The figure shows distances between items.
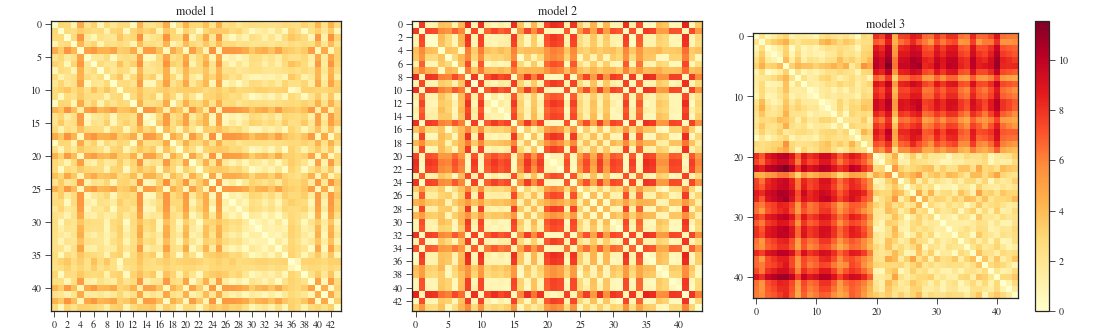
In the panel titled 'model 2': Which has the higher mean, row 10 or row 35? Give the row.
10
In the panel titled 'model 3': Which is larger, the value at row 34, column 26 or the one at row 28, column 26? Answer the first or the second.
the first
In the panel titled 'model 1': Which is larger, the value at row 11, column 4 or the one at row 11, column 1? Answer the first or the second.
the first
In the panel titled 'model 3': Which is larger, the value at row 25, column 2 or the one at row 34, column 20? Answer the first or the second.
the first
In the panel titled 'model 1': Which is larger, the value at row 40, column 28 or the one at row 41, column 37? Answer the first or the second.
the first
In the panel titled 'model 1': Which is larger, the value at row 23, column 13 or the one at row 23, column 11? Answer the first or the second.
the second
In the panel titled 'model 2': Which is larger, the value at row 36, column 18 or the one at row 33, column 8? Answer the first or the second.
the second
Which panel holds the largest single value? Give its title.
model 3
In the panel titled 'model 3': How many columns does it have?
44
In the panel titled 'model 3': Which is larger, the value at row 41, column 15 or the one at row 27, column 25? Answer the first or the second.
the first
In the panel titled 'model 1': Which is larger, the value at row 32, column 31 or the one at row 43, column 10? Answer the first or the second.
the second
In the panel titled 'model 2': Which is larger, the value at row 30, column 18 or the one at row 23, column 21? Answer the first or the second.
the second
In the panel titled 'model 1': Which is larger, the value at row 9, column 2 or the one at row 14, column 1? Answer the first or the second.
the second
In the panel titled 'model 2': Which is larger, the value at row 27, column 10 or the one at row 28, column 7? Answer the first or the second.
the first
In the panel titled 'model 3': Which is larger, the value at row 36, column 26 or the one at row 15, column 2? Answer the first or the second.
the second
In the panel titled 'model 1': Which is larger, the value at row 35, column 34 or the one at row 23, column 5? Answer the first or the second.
the second
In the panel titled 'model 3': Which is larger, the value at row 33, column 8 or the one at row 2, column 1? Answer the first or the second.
the first
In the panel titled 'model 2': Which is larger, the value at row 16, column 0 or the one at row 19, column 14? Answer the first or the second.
the first
